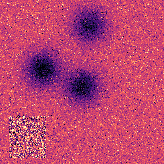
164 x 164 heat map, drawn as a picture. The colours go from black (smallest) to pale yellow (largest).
Values change most from cell to cell in the bottom left. Three dips sink into the field. No single row or column stands out from its neighbours. An odd patch, rougher than its surroundings, sits in the bottom left.
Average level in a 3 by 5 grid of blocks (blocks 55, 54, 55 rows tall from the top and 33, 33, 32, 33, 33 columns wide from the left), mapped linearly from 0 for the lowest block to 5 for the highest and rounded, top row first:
54145
40045
55555
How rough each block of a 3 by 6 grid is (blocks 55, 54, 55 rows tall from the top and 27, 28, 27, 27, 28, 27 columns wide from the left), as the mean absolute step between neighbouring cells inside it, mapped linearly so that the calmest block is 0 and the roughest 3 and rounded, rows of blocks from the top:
0 0 0 0 0 0 / 0 0 0 0 0 0 / 3 3 0 0 0 0
